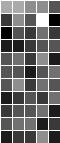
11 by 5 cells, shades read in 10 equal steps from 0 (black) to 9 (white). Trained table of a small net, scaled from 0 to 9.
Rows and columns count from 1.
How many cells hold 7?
0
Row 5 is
3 4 2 5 1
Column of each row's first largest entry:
1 4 4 4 4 5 2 5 4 2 4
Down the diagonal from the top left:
6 5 2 3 1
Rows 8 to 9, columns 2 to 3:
2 3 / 3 3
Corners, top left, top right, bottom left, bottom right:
6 3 1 1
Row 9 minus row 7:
-1 -2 1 0 -2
